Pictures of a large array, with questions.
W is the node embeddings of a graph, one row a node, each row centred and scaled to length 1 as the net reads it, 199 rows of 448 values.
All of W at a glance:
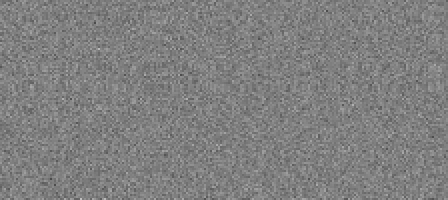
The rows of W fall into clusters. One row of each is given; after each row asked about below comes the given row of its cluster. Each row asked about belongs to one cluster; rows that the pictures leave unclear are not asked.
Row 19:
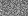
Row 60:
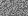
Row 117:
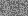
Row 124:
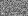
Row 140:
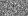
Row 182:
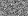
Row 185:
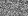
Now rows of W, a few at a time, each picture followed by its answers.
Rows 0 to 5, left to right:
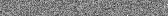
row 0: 19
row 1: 124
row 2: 185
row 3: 60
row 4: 117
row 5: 185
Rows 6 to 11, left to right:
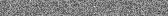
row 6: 140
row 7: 124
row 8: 182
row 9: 124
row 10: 117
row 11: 124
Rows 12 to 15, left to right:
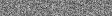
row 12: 19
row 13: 185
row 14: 117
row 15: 19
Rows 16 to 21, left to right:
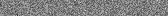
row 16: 182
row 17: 19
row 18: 182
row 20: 140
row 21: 140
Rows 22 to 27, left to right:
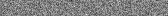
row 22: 140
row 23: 185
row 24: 185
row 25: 182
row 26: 117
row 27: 124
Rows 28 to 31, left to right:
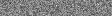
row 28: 19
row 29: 124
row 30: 117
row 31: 182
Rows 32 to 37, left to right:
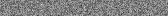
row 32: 117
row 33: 185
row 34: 124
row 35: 185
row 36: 19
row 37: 140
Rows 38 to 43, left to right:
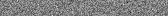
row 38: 140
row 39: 140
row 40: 185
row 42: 182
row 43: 140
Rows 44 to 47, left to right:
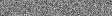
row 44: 124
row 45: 117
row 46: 182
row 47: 19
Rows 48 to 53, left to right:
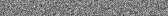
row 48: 140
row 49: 140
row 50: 182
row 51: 60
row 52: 124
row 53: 60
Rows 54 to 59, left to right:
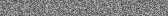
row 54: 185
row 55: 19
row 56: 182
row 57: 182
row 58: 117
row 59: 19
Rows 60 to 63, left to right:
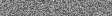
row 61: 185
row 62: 182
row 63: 124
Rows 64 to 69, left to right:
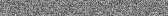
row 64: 117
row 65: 124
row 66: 124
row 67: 124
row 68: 19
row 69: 124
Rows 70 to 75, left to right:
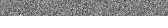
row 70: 124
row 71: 140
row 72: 19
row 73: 185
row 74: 140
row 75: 140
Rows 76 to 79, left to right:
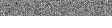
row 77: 182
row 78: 124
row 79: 117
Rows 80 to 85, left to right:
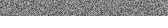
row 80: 60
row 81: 140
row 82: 140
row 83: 140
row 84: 124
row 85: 182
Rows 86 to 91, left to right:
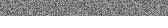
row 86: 182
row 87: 124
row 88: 124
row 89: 182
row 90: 182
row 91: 19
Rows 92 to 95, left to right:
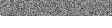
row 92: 60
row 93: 124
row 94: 117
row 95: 124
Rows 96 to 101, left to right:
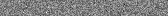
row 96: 60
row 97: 182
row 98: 19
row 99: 19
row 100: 124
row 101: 60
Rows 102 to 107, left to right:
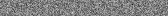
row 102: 60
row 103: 19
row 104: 185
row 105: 182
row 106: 182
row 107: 140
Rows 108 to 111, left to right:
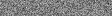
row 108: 140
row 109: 140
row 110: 60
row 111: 19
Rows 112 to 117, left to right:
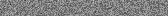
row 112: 140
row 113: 60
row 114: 124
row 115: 60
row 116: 182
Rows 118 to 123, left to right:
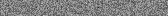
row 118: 124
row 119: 140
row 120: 124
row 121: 117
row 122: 185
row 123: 60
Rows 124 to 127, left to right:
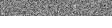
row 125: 19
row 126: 19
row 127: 60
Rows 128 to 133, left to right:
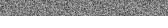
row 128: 117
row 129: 185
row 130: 185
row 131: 117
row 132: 182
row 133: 19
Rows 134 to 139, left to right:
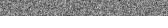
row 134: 185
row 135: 60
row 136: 60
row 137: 185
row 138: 117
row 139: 124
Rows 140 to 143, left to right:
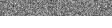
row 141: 19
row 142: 124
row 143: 60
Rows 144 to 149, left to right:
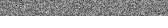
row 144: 185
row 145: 182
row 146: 60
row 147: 140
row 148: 60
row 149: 124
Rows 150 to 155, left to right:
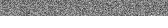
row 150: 19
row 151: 19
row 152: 19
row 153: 117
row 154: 60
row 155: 124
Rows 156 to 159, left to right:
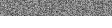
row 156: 182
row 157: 60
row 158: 19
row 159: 117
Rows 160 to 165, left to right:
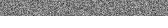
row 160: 182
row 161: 19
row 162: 60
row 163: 182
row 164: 182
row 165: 117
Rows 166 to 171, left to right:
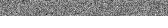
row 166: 19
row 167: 124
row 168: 124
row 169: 60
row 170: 124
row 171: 117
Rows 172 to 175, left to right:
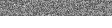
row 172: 185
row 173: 124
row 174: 60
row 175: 185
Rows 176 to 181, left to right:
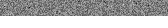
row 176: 140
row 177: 60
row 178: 19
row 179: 185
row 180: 19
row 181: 124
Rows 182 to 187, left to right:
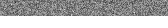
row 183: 185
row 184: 117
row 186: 19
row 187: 124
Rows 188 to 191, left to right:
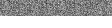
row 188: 117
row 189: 117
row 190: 117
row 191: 185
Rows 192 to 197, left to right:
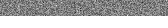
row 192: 19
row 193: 182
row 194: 117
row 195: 182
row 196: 117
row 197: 19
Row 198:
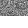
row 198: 60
